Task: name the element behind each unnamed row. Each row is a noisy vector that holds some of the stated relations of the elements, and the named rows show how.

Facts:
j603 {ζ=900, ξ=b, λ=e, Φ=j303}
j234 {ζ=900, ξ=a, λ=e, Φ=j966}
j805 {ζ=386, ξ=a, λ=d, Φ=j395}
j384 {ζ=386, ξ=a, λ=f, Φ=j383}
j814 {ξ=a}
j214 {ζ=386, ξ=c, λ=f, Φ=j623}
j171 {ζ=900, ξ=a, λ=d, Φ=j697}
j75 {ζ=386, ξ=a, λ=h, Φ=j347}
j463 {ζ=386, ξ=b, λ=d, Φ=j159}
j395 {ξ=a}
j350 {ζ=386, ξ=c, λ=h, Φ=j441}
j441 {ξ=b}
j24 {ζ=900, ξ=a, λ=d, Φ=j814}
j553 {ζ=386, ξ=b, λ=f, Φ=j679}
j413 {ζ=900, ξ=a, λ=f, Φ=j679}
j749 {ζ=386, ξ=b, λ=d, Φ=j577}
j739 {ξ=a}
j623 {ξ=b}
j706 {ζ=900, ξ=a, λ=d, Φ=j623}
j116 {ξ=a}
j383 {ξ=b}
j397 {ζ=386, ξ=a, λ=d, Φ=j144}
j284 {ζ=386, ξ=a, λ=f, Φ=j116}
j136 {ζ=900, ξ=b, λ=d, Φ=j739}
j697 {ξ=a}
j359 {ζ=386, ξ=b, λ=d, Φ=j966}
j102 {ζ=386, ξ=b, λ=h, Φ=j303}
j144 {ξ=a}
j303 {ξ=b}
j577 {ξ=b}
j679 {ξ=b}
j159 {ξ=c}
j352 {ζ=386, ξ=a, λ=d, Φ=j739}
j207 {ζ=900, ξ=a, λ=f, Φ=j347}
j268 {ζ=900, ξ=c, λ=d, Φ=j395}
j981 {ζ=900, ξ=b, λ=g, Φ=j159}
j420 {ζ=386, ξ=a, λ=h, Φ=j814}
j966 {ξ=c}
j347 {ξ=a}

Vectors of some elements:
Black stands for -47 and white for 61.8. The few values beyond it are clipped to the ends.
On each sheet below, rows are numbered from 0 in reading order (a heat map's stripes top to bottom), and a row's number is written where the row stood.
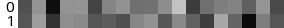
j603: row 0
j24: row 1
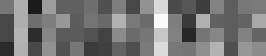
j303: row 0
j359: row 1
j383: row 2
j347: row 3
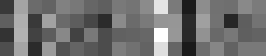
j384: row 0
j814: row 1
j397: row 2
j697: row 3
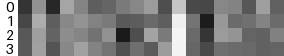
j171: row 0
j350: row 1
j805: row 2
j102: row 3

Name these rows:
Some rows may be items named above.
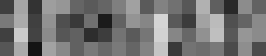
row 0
j24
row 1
j395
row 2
j347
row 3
j603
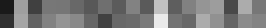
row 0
j207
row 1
j75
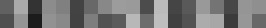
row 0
j234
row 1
j268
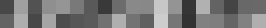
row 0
j420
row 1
j966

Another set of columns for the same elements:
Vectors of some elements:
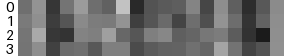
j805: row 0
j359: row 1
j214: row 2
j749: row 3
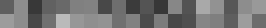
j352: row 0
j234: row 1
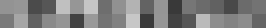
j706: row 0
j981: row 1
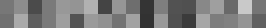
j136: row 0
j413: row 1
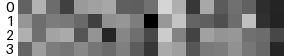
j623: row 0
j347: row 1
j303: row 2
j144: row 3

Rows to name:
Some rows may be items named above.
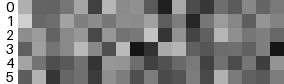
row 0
j207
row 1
j603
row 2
j981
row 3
j395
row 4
j75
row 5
j553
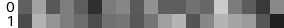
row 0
j463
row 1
j159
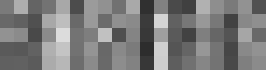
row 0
j413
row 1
j24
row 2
j268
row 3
j24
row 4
j24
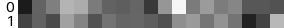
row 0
j814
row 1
j420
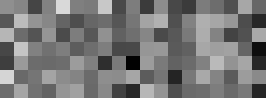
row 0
j268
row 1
j159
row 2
j102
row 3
j679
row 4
j739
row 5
j603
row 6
j966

